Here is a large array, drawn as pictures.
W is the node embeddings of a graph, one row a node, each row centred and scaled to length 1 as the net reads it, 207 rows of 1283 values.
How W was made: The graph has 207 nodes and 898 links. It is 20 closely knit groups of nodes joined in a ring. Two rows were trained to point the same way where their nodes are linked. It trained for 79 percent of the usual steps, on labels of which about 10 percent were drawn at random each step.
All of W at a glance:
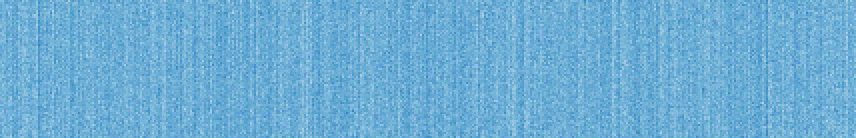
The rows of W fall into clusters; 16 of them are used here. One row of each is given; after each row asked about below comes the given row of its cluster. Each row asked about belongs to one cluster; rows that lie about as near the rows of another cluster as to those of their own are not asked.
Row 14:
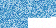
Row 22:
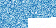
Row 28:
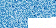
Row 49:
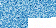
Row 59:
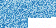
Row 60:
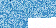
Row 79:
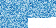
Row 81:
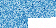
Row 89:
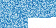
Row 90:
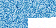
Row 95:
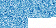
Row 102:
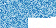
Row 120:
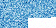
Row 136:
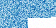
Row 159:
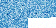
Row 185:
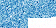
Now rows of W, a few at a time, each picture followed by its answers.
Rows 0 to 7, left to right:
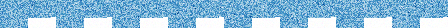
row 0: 28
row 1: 120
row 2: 120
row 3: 60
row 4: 49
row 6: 14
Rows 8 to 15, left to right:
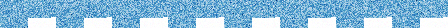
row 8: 185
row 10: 81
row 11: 90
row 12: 59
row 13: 79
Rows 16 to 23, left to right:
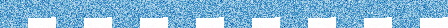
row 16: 95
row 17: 49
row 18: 49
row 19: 22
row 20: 22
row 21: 136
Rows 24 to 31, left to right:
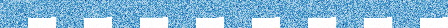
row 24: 59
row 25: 136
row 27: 136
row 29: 14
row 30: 185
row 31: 102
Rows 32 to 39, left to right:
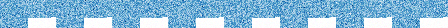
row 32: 49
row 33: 159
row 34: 102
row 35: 28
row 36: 185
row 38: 90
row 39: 60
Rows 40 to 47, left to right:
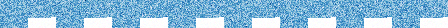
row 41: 22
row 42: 159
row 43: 22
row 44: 185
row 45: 81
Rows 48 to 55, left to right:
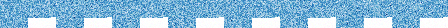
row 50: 120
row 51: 22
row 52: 136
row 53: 81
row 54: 49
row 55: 79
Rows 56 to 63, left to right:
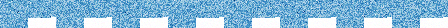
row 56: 60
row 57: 102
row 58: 90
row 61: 89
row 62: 102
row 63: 120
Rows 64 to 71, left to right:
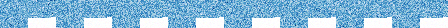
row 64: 60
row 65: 185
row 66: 28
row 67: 60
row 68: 49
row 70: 49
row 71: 79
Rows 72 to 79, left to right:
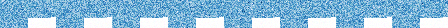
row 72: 136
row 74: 102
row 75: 185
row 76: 159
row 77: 81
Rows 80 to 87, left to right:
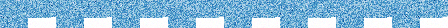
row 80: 90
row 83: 14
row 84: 49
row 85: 79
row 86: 49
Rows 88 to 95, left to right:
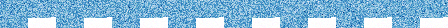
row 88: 79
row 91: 90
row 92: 159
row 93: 49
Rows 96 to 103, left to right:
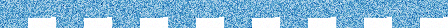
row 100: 90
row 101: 136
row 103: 95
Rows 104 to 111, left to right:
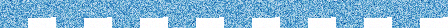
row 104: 22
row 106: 136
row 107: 59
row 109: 185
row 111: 22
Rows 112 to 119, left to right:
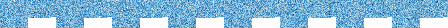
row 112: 159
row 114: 90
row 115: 159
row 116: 60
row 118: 120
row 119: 81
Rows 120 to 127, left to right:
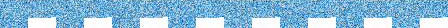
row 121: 60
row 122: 14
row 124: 185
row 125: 14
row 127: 22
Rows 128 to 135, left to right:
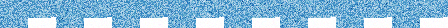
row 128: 28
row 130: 28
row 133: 14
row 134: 136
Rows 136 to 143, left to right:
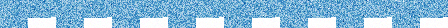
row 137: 79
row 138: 81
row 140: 136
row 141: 79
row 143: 89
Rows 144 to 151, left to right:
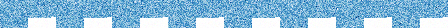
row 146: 22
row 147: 102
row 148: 120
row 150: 28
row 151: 22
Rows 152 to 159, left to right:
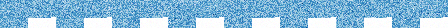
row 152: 95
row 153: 14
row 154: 81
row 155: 59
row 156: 90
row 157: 28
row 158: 102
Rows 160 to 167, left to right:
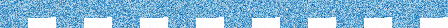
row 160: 185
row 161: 95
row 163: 136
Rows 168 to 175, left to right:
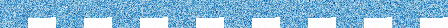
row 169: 49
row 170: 14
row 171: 159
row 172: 120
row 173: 90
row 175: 89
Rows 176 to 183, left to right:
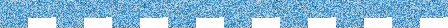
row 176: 59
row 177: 102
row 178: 79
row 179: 59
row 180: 185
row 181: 136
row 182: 159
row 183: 120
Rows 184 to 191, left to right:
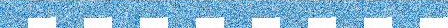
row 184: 14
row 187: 60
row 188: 59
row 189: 14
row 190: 14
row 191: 79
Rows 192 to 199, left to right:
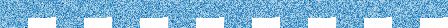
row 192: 102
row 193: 14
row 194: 28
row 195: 89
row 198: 136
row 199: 49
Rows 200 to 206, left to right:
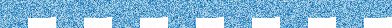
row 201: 102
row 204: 95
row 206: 22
